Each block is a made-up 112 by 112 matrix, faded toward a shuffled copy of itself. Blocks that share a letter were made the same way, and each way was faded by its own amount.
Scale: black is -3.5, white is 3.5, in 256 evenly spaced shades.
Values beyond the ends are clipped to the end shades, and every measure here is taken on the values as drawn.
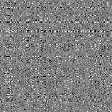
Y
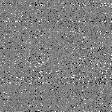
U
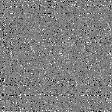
U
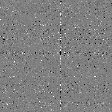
U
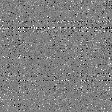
U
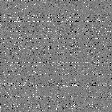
U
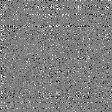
U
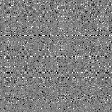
Y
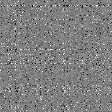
U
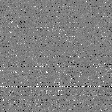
U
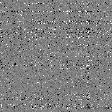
U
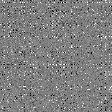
U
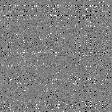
U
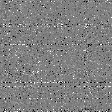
U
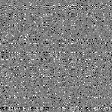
Y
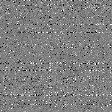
U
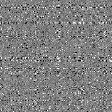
Y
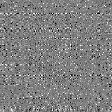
Y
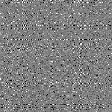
Y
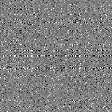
Y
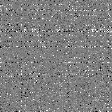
U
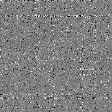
U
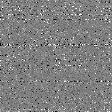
U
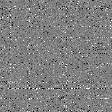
U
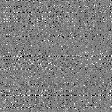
Y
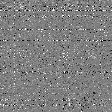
U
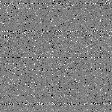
U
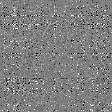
U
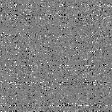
U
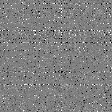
U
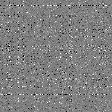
U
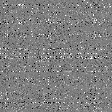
U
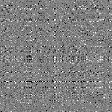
Y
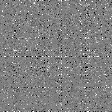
U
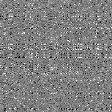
Y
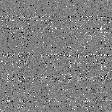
U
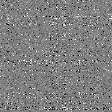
U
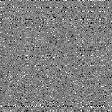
Y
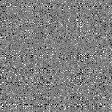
Y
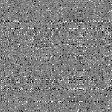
Y
